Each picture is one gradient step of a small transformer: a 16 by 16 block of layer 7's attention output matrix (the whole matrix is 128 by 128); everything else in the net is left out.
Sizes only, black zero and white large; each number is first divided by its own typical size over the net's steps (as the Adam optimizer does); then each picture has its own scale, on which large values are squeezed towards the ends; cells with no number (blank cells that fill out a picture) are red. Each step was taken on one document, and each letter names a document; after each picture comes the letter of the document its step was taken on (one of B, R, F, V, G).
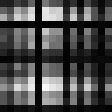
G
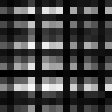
G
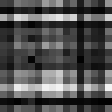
G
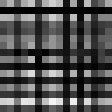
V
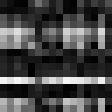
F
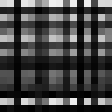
V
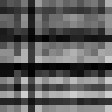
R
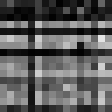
R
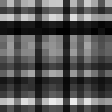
V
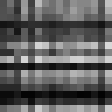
R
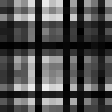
G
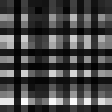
V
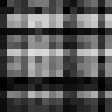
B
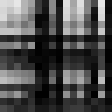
F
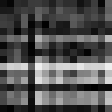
R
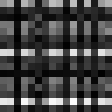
V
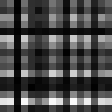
V
